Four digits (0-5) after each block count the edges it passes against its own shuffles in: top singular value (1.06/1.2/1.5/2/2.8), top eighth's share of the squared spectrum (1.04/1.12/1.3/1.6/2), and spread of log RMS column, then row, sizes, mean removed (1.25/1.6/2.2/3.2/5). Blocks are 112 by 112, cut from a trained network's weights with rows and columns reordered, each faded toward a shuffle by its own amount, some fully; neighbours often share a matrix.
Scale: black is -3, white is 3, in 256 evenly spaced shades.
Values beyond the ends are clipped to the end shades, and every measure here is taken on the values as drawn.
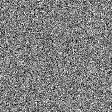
2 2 0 0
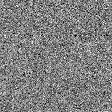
3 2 0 1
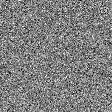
1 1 0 0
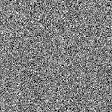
3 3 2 2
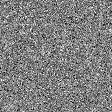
0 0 0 0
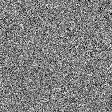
0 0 0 0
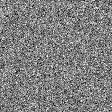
1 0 0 0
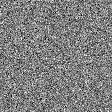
0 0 0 0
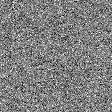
0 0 0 0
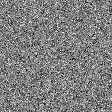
1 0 0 0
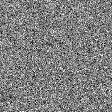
3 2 1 1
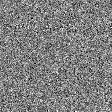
2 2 0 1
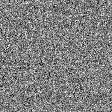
2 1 0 0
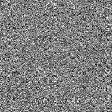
3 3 2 2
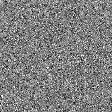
2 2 1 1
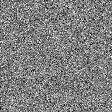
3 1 0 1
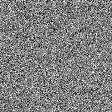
2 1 0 1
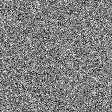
1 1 0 0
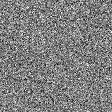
2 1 0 0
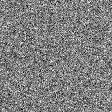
2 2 0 0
